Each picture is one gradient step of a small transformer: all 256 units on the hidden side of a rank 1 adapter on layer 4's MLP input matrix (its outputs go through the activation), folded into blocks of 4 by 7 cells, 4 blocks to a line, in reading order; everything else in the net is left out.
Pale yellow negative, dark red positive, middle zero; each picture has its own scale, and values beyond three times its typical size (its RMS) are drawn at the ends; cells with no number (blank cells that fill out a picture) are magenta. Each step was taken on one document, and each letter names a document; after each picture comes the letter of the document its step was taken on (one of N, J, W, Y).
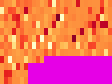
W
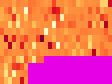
W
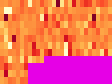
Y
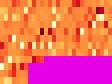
W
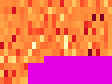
Y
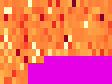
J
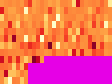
W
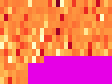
J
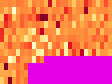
J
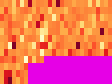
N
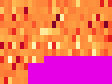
W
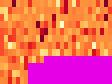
N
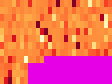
N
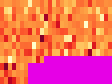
Y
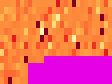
N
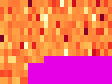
Y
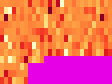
Y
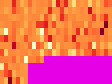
N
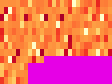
J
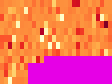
W
